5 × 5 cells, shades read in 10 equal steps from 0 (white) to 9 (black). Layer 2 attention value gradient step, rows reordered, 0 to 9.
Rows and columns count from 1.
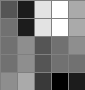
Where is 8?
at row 1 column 2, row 2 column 2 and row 5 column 5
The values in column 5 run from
3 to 8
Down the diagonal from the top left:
6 8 6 5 8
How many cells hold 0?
2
